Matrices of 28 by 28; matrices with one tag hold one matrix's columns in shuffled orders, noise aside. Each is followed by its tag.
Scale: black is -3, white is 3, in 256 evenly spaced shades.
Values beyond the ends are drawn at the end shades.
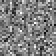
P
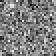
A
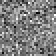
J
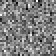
A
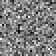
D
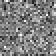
A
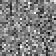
P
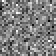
P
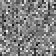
P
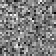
J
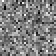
A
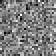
A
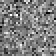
J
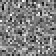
A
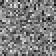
A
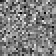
J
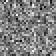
A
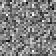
A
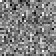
A
